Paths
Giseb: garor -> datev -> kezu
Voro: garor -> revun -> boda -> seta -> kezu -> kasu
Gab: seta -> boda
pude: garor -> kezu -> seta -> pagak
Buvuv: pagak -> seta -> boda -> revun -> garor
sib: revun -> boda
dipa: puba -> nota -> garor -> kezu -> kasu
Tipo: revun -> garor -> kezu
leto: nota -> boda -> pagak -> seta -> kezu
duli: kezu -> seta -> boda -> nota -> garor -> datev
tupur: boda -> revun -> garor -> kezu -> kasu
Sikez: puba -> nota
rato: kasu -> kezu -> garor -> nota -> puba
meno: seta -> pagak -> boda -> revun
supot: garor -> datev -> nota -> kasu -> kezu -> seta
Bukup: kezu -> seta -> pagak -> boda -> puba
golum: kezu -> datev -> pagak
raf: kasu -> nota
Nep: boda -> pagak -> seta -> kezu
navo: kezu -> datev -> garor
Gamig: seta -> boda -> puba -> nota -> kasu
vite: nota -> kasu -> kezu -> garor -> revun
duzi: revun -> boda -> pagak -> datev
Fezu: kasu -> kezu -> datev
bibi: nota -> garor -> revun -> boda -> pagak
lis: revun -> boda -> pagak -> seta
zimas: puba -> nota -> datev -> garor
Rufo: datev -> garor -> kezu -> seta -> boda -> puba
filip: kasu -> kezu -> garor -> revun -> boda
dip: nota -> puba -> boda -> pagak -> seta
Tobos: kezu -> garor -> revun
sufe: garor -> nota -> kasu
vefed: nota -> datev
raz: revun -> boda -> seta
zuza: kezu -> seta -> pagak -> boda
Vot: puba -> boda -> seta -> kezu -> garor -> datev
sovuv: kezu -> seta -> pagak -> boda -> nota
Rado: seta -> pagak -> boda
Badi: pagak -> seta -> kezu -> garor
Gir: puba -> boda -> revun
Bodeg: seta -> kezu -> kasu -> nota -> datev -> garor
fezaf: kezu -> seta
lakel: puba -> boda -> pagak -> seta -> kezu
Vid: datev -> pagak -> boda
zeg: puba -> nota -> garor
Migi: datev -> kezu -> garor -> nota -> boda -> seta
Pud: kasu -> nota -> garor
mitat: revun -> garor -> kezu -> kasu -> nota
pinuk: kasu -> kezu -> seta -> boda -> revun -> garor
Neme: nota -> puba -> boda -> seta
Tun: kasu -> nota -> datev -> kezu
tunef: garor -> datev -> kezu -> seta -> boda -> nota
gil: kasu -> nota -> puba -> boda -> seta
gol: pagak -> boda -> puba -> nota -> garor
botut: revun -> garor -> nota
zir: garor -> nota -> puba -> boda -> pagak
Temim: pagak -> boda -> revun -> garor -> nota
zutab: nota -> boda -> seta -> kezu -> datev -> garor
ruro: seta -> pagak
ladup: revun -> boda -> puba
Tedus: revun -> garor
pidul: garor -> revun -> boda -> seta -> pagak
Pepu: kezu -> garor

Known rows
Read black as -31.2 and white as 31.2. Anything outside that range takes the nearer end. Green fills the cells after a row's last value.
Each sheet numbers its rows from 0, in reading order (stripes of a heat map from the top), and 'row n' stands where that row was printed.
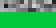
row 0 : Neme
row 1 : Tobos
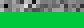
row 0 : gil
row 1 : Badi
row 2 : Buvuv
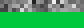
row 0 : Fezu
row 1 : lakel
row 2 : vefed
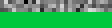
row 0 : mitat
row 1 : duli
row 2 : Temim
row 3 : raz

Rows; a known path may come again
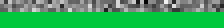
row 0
fezaf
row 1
leto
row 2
Sikez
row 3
Temim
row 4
Tipo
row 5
lakel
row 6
pude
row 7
pidul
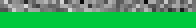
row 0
vite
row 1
Gab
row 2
mitat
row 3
Neme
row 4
pinuk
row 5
Nep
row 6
navo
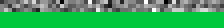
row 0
Vid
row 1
sufe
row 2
Badi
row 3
Tedus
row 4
filip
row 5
botut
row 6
sib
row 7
raz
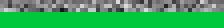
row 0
lis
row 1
supot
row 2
rato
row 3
zutab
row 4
Pud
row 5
duzi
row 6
Buvuv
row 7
vefed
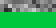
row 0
dipa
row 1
meno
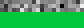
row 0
Fezu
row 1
duli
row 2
gil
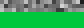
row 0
Gir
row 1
Voro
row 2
Tobos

